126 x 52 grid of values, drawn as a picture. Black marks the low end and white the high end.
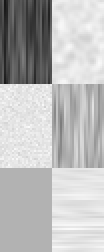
The table splits into 3 rows of 2 panels. Panel 1,1: low, streaked downward. Panel 1,2: very high, blotchy, faint in contrast. Panel 2,1: very high, fine-grained, faint in contrast. Panel 2,2: high, streaked downward. Panel 3,1: high, flat. Panel 3,2: very high, streaked across, faint in contrast.
